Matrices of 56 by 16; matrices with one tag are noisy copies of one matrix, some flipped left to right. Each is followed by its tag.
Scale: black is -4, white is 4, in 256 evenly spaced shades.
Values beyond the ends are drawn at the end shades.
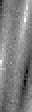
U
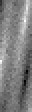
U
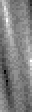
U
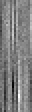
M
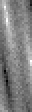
U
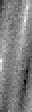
U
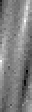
U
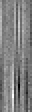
M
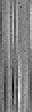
M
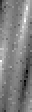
U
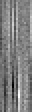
M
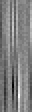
M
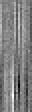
M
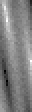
U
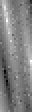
U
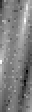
U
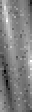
U
